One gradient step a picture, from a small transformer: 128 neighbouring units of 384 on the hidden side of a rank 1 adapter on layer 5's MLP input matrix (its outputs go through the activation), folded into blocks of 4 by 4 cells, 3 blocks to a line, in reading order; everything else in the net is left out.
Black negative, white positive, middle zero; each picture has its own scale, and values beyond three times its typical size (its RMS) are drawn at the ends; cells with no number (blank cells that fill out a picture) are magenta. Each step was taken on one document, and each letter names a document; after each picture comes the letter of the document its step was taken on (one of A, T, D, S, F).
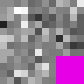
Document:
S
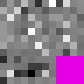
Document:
S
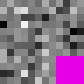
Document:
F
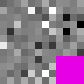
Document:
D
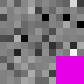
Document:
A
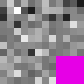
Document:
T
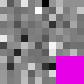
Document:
A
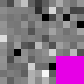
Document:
A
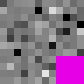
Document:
D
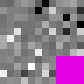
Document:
D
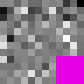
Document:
T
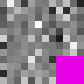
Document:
S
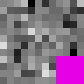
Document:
T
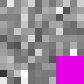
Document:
F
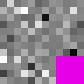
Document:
S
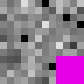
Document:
A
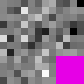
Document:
F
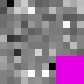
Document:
A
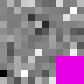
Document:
F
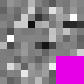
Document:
D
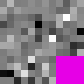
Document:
F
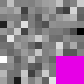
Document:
F
